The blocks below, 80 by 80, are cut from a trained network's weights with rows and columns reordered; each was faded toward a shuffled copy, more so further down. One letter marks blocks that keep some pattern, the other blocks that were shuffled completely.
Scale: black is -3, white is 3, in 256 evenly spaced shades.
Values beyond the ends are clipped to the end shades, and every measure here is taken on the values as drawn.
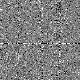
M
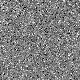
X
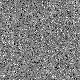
X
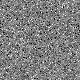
X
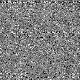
M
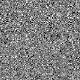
M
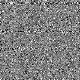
M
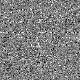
M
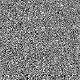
M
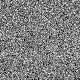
X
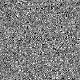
M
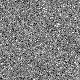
X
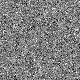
X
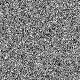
X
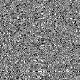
M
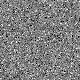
X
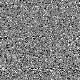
M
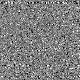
M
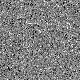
X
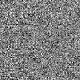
M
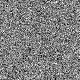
X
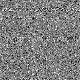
M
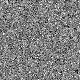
X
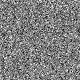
X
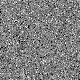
X
